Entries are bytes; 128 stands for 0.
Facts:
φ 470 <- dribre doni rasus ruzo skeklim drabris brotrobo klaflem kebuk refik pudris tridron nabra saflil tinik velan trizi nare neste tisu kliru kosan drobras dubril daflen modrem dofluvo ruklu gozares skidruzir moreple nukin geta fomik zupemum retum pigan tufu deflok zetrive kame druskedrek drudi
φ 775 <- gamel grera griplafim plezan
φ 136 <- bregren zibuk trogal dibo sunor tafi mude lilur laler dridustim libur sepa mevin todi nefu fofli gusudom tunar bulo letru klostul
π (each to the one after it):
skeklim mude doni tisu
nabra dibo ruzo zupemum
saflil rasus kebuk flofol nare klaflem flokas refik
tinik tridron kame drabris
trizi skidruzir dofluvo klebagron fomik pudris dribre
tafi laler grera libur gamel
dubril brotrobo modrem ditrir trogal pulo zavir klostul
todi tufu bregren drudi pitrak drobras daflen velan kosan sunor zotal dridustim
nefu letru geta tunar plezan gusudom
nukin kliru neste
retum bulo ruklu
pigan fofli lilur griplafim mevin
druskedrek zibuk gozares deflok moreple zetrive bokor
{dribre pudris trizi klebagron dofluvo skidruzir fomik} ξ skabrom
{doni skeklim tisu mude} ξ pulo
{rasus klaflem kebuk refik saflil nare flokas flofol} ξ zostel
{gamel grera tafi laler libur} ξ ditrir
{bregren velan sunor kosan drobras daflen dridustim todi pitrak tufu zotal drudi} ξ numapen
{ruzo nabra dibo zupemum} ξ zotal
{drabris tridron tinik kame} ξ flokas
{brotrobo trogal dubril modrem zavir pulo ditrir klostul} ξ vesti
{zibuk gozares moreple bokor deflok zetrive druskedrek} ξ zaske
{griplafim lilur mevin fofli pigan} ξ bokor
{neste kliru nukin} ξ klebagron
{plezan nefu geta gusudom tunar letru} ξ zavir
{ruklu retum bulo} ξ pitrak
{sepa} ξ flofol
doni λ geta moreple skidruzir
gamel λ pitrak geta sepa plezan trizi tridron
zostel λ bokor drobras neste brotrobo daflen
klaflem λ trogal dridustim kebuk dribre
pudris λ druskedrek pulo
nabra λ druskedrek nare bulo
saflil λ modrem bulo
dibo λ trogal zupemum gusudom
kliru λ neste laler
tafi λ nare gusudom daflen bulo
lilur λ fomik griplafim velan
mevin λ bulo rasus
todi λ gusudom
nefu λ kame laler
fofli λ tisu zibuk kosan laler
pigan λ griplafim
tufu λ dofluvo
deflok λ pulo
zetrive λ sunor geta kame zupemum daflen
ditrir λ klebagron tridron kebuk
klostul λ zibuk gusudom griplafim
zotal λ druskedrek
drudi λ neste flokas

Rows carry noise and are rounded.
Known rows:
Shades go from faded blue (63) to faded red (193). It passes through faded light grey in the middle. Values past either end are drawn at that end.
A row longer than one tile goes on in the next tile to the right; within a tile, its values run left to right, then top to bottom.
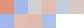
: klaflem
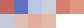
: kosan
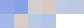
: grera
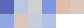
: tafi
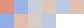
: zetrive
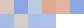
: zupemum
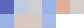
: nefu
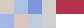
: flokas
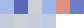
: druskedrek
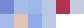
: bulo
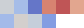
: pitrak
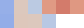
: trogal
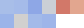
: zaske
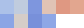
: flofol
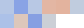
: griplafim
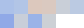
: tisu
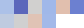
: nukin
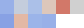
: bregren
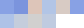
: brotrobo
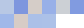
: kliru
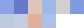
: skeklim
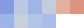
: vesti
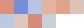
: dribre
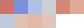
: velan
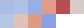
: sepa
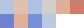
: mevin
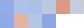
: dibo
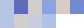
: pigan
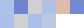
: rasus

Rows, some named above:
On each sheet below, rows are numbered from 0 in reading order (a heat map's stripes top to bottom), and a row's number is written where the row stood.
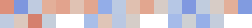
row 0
dribre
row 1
drobras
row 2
neste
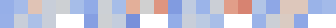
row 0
modrem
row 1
ditrir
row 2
vesti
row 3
doni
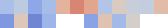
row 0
zostel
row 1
pudris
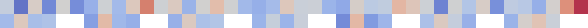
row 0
nabra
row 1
bregren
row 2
drabris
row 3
modrem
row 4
lilur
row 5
tufu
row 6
zavir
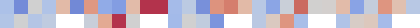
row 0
rasus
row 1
dridustim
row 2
klebagron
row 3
plezan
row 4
moreple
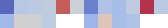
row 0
laler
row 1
zibuk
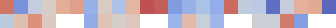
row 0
refik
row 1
gusudom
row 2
todi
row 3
tridron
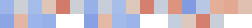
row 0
bregren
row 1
bregren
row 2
dribre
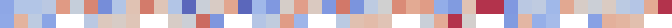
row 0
dibo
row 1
daflen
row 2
trizi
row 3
geta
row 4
velan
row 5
dridustim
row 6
fofli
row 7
klostul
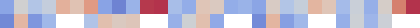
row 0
lilur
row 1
zotal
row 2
doni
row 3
lilur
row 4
pulo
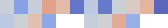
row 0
kebuk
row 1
skidruzir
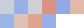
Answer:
gamel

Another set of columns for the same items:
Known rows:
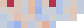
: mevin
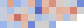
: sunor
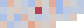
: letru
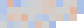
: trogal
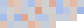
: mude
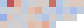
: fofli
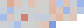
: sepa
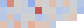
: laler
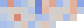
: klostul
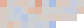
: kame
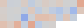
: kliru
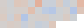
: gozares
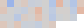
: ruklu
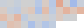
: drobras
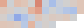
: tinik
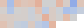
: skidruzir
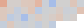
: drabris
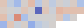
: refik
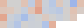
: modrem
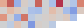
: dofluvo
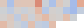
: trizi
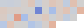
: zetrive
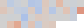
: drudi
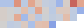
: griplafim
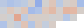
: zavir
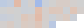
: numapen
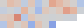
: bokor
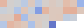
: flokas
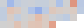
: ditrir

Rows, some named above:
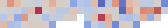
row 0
bulo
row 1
dridustim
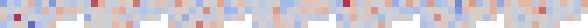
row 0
velan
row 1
fofli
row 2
tafi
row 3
pulo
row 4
lilur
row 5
klostul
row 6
druskedrek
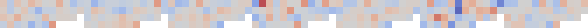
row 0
moreple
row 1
ditrir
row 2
klebagron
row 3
lilur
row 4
klebagron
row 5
sunor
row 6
tisu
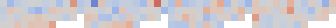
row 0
ditrir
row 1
grera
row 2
gusudom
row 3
modrem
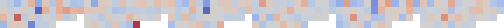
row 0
kosan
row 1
doni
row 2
pudris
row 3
bregren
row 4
klostul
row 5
pitrak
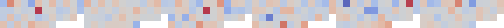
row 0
laler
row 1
flofol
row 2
nefu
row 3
nabra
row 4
gamel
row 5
kebuk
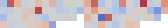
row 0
zibuk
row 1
tufu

